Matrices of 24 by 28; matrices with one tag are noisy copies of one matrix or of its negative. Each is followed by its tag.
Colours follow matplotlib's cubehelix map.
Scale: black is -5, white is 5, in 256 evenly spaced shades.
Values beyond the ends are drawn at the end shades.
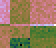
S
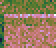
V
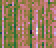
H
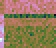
V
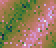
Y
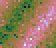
Y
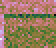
V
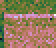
V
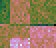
S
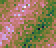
Y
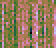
H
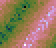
Y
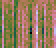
H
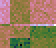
S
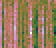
H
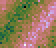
Y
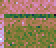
V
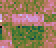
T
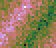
Y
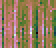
H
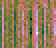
H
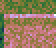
V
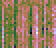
H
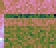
V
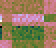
T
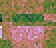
T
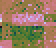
T
